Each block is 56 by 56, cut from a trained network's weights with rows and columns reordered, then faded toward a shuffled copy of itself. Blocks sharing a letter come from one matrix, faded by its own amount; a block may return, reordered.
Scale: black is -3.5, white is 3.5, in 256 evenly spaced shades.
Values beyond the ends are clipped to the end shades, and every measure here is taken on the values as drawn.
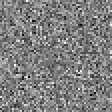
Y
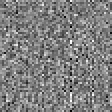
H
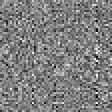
H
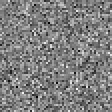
Y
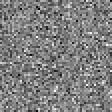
Y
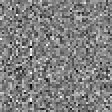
H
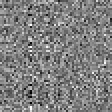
H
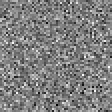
Y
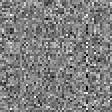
H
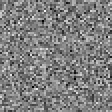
Y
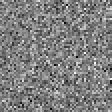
Y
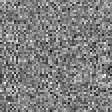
H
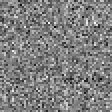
Y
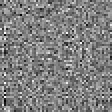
H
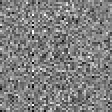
H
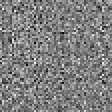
H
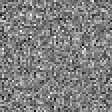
Y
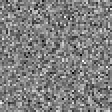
Y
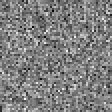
Y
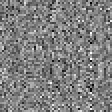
H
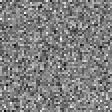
Y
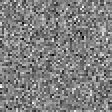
Y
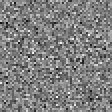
Y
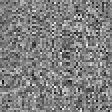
H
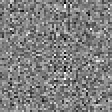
H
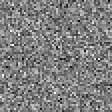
Y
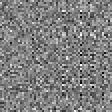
H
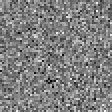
Y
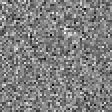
Y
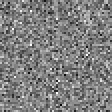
Y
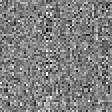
H
